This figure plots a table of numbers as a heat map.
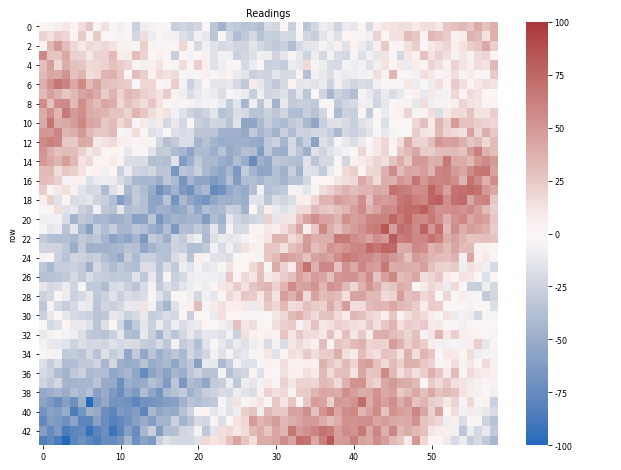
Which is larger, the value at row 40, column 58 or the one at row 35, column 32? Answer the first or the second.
the second
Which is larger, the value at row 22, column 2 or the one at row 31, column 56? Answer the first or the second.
the second
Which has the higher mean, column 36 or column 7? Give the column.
36
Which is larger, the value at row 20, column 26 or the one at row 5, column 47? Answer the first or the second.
the second
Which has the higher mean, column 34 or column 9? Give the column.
34
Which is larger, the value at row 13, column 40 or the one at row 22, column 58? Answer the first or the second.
the second
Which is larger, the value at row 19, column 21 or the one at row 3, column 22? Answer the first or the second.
the second
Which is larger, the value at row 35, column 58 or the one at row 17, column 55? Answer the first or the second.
the second
